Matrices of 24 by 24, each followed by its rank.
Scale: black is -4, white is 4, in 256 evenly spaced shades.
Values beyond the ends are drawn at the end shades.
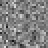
five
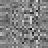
five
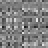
three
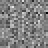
five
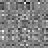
three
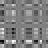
one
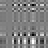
one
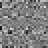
five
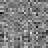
five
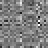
three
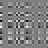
one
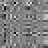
three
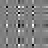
one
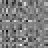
three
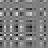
one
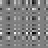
one
